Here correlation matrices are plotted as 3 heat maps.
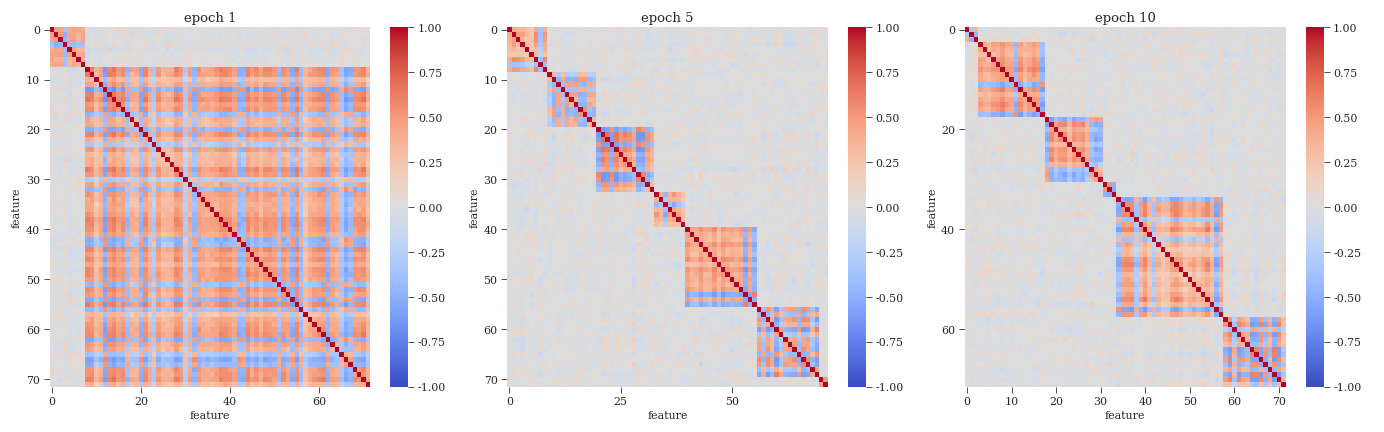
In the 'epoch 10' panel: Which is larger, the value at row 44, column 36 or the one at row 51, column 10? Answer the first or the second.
the first
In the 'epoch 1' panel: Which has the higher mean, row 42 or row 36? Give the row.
36
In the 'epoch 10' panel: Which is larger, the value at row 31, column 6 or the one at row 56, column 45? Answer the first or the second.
the first
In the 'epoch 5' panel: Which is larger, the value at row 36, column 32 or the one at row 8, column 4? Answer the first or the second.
the second
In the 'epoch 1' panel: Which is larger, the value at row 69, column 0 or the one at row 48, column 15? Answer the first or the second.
the second
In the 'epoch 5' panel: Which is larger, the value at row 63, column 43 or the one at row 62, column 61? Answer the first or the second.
the first
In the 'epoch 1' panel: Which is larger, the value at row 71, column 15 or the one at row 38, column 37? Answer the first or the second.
the second
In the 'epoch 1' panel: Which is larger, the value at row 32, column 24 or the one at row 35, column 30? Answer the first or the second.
the second
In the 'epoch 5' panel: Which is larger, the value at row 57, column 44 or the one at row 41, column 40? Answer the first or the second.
the second
